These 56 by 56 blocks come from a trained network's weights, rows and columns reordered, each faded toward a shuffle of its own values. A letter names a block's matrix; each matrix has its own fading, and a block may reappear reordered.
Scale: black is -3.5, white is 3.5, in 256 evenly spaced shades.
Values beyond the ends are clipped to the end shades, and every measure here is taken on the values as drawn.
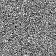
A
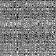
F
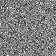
A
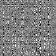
F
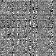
F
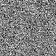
A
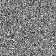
A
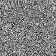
A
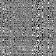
F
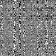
F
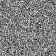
A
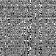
F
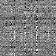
F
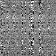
F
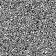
A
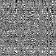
F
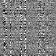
F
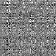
F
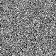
A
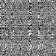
F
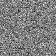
A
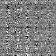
F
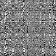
F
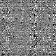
F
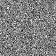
A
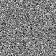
A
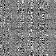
F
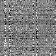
F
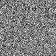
A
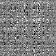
F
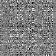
F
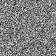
A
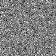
A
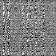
F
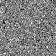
A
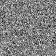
A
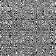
F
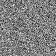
A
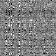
F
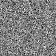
A
